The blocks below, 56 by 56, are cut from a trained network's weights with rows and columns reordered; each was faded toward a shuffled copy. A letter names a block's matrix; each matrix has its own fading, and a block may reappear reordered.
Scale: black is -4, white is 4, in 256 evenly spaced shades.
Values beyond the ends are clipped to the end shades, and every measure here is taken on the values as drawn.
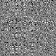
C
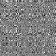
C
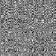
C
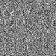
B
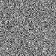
B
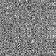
B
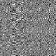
C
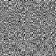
C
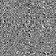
C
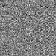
B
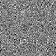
B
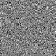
B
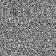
B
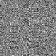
B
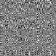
C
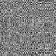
C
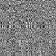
C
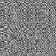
C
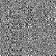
C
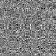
C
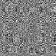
C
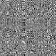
C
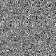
B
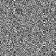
B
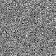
B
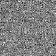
B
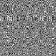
C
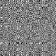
C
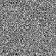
B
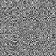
C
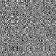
C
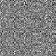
C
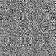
B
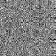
B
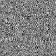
B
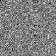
B
